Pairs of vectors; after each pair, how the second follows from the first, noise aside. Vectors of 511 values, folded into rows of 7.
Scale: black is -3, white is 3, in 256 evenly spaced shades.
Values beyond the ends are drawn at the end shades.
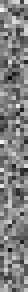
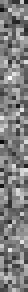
negated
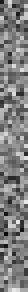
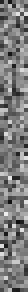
sign-scrambled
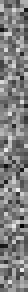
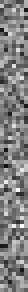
sign-scrambled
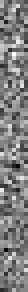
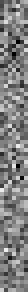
sign-scrambled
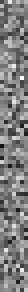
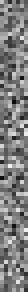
negated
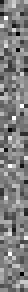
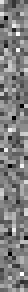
negated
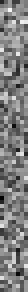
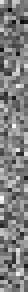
negated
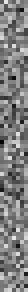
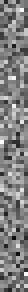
negated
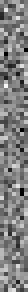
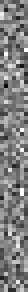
negated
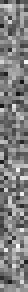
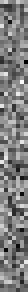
negated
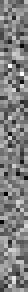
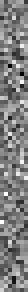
negated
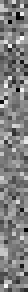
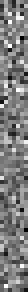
sign-scrambled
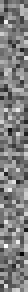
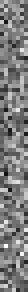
sign-scrambled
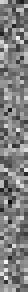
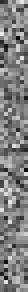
negated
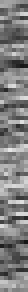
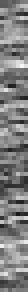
negated
